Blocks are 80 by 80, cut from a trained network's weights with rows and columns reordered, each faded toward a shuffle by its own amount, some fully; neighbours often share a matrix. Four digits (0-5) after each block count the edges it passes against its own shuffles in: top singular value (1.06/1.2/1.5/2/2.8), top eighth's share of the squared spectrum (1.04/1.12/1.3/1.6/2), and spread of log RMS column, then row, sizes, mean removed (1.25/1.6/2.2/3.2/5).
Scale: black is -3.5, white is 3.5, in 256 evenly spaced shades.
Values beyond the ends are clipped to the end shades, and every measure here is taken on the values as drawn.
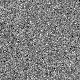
0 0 0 0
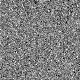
1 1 0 0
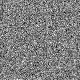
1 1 0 0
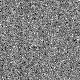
1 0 0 0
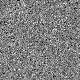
0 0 0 0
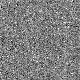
1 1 0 0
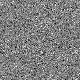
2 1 0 1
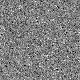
0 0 0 0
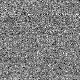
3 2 0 1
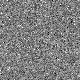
0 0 0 0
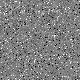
1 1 0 0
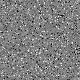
1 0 0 0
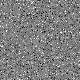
1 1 0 1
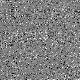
2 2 0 2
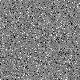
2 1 0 1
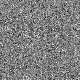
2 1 0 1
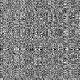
4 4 1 2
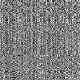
4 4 1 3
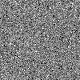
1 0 0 0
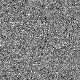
2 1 0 1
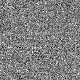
2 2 0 1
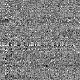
3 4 2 2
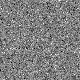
1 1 0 0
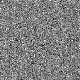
2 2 0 1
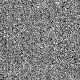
2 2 0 0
